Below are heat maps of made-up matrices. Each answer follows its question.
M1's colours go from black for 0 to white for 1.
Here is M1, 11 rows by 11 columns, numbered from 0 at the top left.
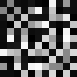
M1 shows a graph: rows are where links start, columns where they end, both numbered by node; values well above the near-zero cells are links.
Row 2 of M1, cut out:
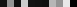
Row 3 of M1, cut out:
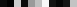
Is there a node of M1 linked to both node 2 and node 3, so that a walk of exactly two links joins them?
no
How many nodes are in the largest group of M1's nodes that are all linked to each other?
4
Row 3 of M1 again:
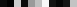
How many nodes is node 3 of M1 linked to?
5
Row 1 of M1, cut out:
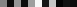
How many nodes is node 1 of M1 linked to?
5
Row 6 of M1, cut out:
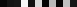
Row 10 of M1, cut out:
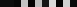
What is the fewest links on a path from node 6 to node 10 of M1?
2
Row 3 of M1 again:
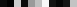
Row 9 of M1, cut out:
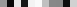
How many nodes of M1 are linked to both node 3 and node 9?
5
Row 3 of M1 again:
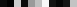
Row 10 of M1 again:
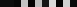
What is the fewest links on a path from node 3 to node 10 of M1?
1
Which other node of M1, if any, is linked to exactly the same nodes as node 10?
node 6
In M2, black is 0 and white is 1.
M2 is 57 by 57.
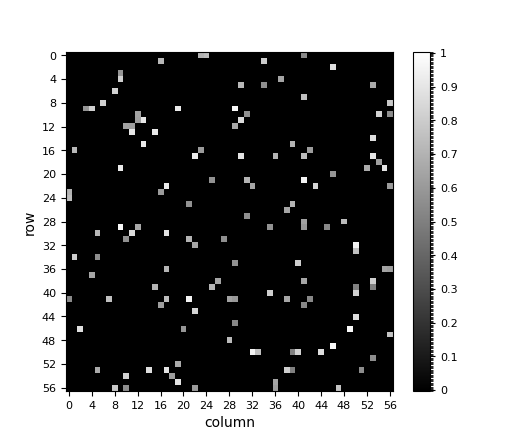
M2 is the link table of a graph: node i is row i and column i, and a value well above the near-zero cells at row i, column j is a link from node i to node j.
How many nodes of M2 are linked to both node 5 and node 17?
2
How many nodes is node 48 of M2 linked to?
1
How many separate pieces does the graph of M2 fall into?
2
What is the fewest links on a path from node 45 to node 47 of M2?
5
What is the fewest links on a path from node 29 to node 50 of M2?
3
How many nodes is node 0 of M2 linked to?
3
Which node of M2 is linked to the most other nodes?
node 41
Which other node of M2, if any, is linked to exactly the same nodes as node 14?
node 51
